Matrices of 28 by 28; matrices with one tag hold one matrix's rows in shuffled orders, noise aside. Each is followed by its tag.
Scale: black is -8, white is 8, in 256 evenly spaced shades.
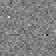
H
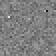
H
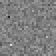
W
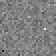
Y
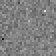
Y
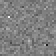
H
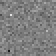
W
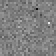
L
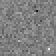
L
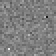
H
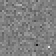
L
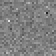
H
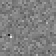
W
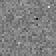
L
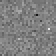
L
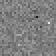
L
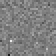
W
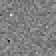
W
